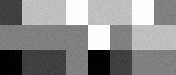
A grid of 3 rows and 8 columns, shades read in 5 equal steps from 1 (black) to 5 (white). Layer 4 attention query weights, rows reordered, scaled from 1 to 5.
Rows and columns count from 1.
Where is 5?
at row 1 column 4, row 1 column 7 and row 2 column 5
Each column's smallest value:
1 2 2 3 1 2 3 3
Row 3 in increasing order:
1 1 2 2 2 3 3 3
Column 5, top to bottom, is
4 5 1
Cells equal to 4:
6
